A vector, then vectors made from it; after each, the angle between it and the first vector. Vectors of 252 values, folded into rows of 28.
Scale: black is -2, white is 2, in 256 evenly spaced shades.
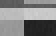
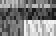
nearly opposite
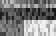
nearly opposite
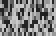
orthogonal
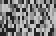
orthogonal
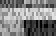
nearly parallel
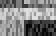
nearly parallel
